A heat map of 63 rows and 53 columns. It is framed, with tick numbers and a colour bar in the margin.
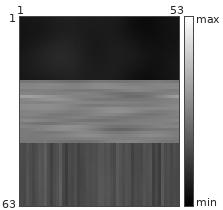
The table splits into 3 rows of 1 panel. Panel 1,1: very low, smooth, faint in contrast. Panel 2,1: middling, streaked across, faint in contrast. Panel 3,1: low, streaked downward, faint in contrast.
